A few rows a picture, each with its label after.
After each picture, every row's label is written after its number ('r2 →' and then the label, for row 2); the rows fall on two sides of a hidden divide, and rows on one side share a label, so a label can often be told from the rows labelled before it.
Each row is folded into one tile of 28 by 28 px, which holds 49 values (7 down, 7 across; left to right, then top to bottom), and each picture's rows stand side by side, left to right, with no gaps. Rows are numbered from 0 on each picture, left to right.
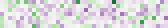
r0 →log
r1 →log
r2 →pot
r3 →log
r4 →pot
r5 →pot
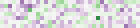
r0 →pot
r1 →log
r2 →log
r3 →pot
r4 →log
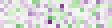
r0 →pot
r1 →pot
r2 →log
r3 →log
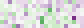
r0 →log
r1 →pot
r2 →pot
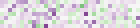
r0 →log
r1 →log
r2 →pot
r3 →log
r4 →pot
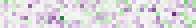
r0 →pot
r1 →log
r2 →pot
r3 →log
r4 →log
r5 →log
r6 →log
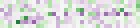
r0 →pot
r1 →log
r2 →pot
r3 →log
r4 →pot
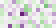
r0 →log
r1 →log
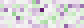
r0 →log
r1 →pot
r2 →pot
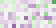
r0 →pot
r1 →log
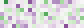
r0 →pot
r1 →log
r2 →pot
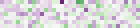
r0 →log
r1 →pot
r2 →log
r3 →log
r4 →log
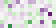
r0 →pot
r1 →log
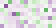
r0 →log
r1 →pot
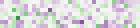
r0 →pot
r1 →log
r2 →pot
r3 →log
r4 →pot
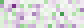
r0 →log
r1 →pot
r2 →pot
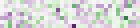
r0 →pot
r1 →pot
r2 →log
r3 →pot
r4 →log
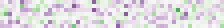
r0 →log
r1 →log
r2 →pot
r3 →log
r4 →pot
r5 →log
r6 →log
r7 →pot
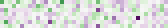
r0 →log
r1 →pot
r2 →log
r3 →pot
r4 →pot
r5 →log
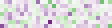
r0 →pot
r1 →log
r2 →pot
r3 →log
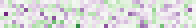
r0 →log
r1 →pot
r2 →pot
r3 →log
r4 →log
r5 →pot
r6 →log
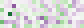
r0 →log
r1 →pot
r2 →pot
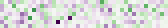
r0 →pot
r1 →pot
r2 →pot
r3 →log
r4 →pot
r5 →pot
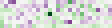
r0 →log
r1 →pot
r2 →log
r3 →log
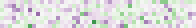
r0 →log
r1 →pot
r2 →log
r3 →pot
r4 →log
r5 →log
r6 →log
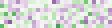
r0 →log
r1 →log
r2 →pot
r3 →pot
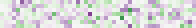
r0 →pot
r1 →log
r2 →log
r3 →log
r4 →log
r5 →pot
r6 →pot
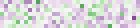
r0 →pot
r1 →pot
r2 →log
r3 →log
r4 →log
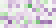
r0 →log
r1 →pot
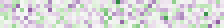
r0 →pot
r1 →pot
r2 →pot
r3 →pot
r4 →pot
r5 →pot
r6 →pot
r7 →pot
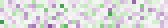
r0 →log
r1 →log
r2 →pot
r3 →log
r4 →log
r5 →log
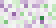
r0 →pot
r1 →log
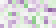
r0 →log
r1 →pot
